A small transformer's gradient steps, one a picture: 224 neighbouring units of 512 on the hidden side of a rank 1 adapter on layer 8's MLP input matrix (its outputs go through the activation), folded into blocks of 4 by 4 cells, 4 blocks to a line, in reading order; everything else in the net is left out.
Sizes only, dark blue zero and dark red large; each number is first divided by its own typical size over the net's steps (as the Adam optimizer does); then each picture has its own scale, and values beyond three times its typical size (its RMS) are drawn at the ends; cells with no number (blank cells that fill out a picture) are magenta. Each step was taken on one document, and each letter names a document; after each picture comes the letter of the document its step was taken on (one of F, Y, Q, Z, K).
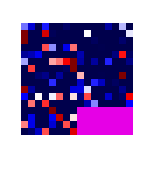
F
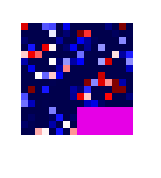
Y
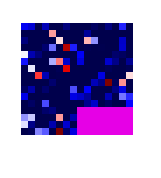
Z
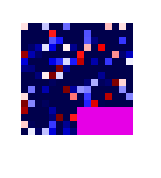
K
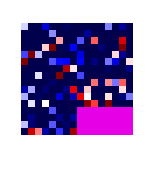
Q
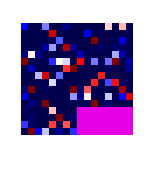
Q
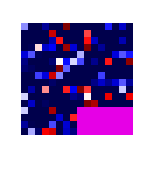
K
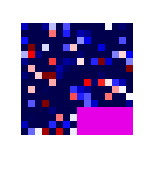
Y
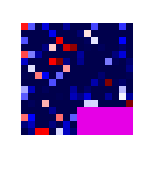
Z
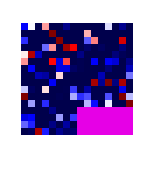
Z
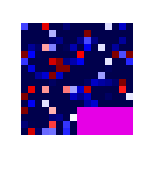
K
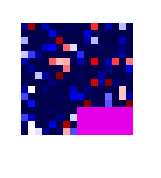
Z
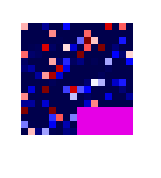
K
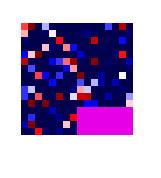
F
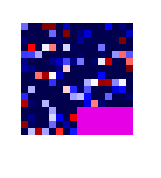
Y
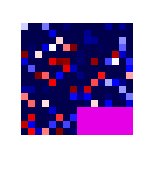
Q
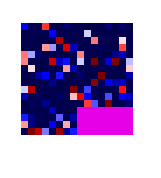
Q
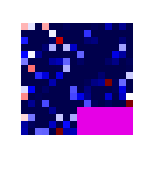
Z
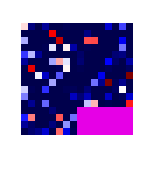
Z
